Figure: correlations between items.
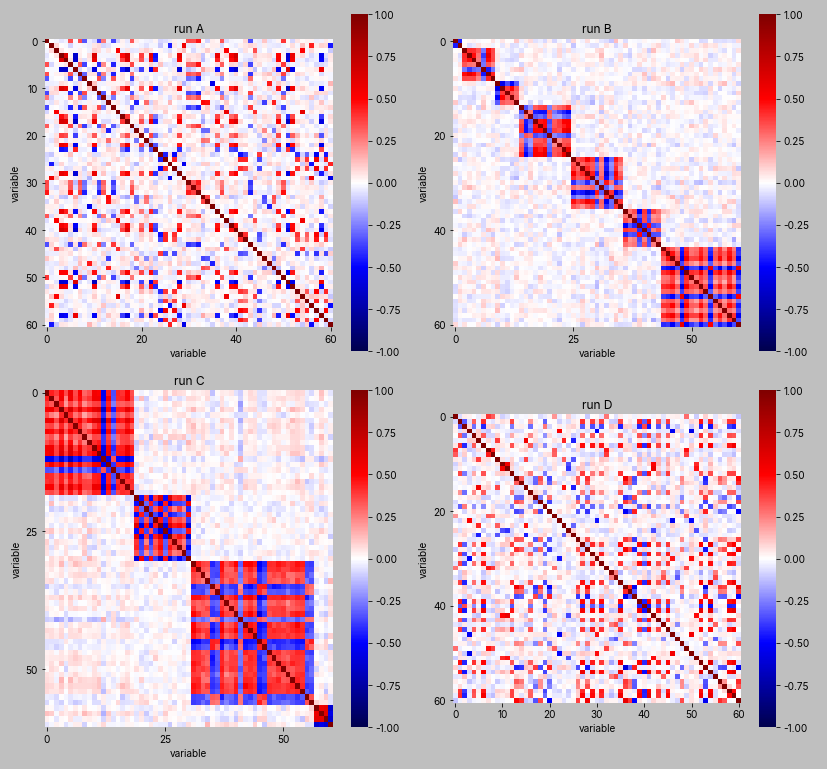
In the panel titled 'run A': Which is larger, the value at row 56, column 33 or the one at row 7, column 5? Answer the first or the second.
the second
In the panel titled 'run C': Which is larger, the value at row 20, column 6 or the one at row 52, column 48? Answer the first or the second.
the second
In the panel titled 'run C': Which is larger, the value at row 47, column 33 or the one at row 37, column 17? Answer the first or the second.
the first
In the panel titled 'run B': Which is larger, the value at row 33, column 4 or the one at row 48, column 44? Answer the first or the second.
the first
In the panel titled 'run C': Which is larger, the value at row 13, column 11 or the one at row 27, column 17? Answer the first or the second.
the first
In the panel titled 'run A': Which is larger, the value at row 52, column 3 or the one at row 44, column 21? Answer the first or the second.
the first
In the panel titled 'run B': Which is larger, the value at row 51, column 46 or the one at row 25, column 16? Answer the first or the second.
the first
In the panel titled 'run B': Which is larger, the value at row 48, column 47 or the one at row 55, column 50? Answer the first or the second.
the second
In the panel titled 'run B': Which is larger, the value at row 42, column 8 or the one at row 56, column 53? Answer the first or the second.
the second
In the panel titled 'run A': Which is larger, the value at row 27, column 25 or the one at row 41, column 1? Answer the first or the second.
the first
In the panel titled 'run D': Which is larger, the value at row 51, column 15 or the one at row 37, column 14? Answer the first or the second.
the second
